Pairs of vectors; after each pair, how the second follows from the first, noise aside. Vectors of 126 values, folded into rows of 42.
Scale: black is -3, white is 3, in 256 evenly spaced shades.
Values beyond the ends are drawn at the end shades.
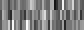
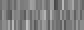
shrunk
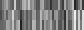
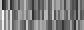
wrapped around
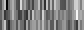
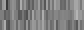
shrunk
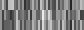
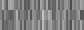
shrunk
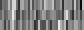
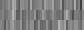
shrunk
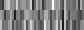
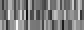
wrapped around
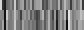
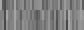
shrunk
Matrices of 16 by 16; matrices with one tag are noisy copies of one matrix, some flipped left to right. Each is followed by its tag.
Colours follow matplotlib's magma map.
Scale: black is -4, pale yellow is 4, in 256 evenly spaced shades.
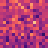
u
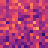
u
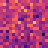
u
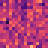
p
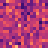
p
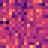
p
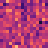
p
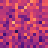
u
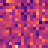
p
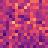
u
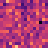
p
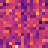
p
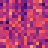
p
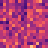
p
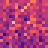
u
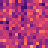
p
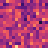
p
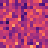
p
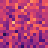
u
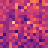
u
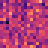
p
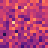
u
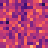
p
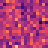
p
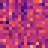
p
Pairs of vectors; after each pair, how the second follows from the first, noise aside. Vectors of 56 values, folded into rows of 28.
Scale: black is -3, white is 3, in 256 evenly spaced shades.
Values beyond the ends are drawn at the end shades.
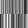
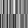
shuffled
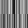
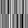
shuffled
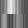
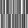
shuffled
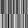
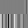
partly zeroed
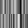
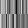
shuffled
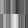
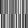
shuffled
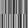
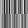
shuffled
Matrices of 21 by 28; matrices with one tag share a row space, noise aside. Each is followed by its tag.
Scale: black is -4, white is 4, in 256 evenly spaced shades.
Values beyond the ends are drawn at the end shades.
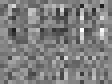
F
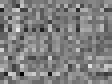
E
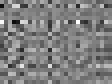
E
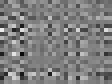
E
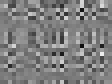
F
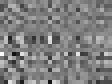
E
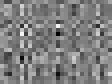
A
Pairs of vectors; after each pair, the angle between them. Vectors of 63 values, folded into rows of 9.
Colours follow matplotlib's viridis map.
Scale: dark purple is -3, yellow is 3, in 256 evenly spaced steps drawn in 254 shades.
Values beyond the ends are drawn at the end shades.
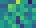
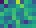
orthogonal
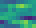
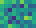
partly opposed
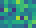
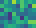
partly aligned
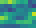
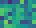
partly opposed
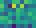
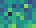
partly opposed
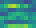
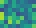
orthogonal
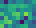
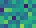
orthogonal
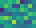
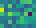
partly opposed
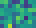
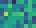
orthogonal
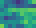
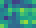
nearly parallel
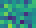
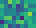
partly opposed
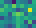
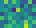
partly opposed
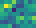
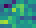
nearly opposite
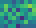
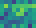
partly aligned
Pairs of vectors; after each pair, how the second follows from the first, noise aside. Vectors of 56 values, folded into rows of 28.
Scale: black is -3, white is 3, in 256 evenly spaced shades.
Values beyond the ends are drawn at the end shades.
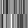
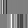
partly zeroed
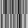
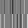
partly zeroed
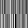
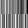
shuffled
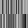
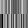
wrapped around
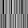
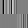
partly zeroed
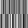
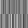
shrunk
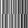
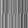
shrunk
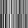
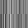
shrunk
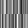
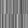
shrunk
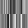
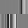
partly zeroed
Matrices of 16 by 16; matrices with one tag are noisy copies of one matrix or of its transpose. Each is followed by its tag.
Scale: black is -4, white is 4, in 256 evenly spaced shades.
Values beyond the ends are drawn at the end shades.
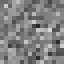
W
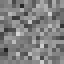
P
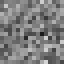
W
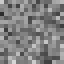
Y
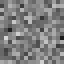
P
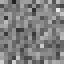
Y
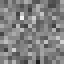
P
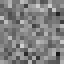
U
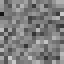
Y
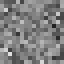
U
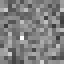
U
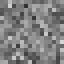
U
